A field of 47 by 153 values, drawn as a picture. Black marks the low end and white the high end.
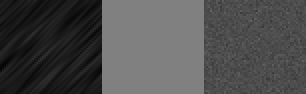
The table splits into one row of 3 panels. Panel 1,1: very low, slanting up to the right, faint in contrast. Panel 1,2: middling, flat. Panel 1,3: low, fine-grained, faint in contrast.
